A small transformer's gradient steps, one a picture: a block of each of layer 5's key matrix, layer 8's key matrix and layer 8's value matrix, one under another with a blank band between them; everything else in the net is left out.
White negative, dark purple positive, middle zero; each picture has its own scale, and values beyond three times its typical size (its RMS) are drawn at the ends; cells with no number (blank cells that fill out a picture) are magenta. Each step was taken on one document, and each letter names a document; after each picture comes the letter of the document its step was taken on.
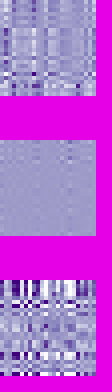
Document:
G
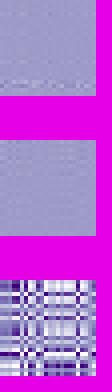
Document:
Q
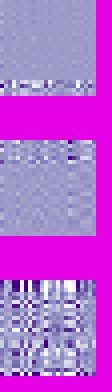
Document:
G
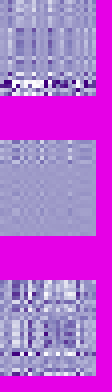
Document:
G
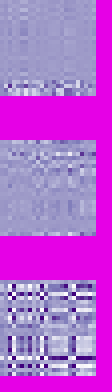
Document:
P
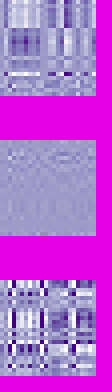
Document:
P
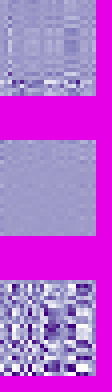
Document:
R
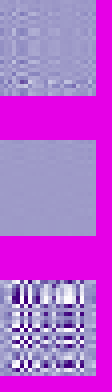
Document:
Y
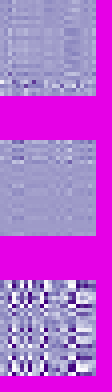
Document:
R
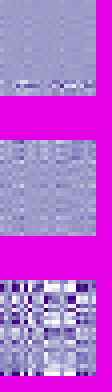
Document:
R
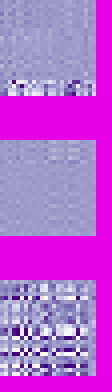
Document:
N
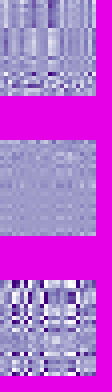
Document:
R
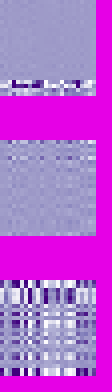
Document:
R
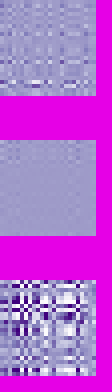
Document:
Y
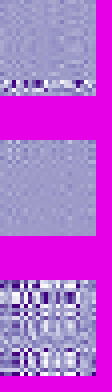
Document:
G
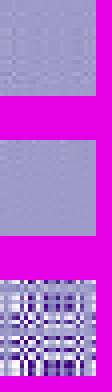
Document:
Q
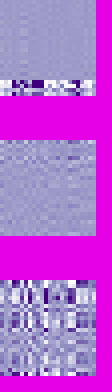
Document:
R
